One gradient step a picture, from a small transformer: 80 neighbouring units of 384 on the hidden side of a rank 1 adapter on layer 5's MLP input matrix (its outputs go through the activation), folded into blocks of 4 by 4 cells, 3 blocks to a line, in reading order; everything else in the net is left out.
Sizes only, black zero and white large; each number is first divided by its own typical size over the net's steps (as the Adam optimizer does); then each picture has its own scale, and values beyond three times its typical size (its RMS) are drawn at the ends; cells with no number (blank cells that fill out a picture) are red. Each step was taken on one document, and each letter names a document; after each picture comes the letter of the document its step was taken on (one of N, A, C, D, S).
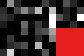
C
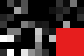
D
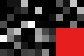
D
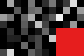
C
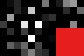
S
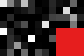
C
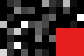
C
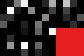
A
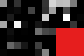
A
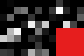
D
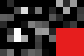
D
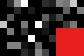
S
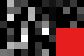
C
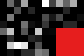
S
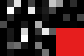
A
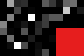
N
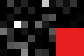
N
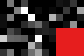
D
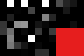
N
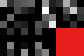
A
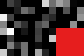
C
